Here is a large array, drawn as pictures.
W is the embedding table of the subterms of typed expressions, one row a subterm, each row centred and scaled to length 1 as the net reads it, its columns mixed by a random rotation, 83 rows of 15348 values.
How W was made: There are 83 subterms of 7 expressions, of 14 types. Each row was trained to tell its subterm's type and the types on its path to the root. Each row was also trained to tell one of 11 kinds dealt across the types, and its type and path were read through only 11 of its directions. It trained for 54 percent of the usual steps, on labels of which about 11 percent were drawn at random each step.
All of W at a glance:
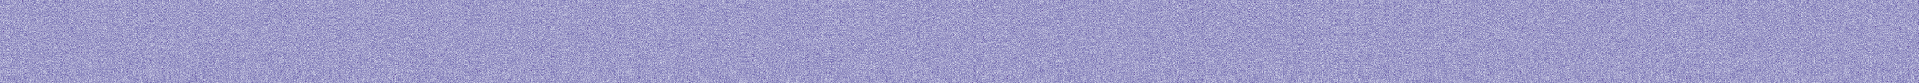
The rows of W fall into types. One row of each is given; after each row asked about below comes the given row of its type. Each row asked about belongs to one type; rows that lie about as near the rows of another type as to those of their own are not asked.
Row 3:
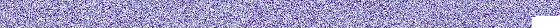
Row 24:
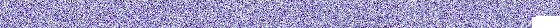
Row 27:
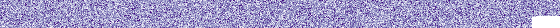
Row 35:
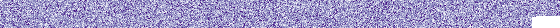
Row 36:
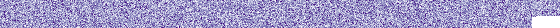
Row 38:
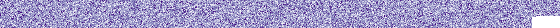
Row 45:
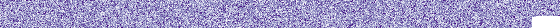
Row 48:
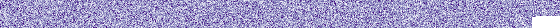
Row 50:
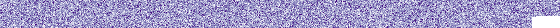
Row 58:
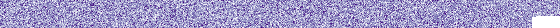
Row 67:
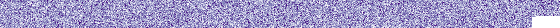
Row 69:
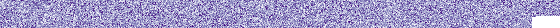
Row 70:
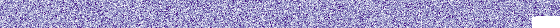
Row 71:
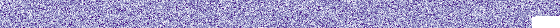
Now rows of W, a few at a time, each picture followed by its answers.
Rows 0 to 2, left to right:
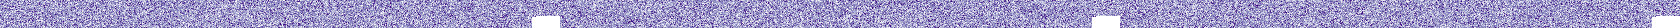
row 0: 38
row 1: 3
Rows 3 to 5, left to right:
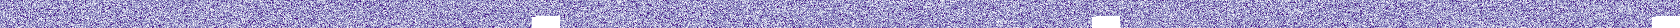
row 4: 70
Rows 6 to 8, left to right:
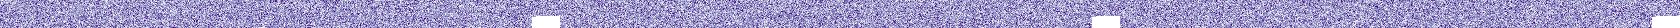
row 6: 71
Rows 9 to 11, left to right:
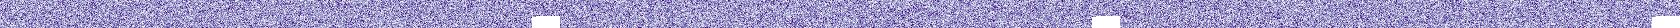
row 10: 70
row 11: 36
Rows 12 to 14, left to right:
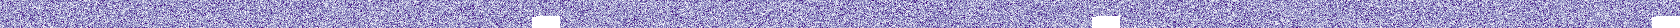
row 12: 38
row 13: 3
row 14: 36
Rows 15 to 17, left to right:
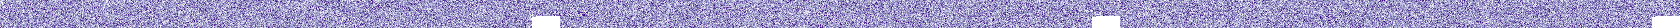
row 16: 38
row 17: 70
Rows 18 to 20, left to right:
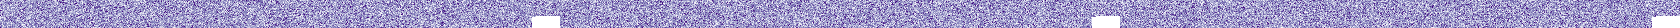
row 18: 58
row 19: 36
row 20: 24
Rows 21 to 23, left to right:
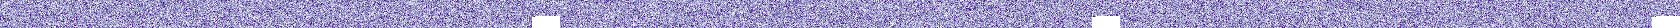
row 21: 24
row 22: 69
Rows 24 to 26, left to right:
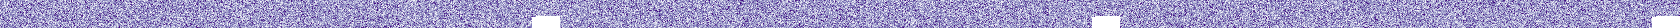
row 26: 45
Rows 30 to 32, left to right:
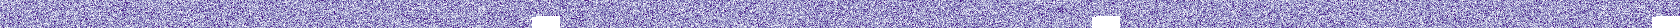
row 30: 71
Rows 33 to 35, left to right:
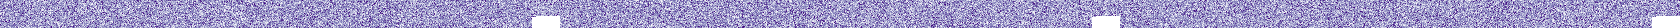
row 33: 3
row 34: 35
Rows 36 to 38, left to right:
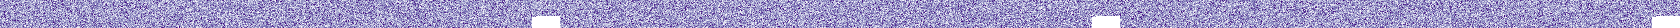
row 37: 71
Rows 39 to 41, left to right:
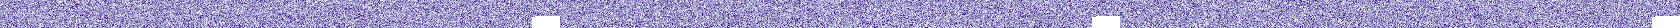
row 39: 70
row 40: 67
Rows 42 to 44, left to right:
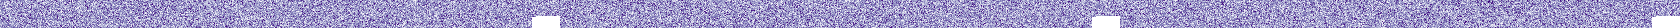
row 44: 36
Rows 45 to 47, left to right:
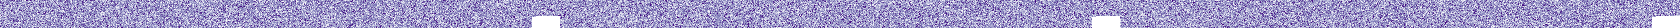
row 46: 70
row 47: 69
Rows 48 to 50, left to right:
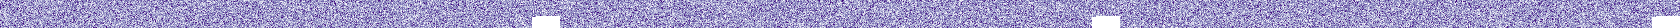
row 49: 71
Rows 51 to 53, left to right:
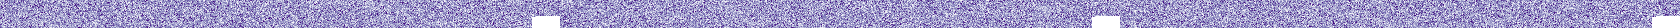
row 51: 70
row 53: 38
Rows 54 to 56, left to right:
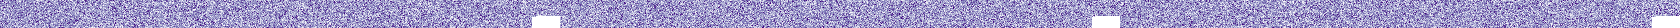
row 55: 58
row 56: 71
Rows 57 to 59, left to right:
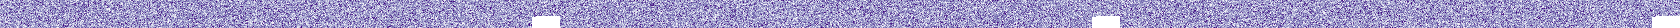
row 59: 48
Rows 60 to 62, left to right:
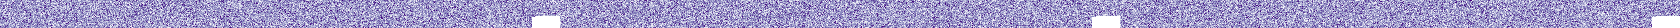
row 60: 24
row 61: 35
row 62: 50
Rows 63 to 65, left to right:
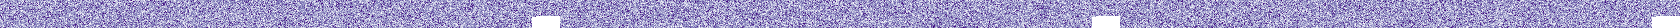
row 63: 38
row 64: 35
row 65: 36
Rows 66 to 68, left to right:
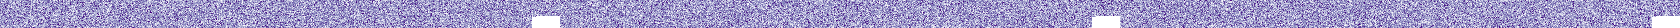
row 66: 36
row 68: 35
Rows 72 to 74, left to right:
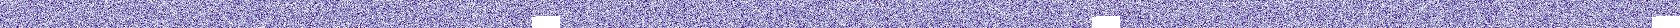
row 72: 71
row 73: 35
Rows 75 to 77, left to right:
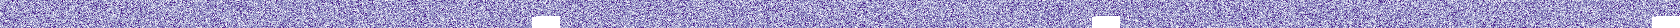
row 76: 58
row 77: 35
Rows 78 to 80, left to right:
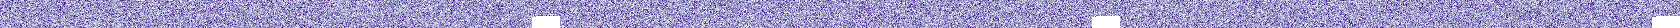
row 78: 58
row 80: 38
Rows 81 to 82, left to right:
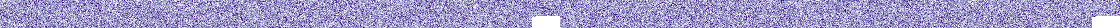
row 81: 50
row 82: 24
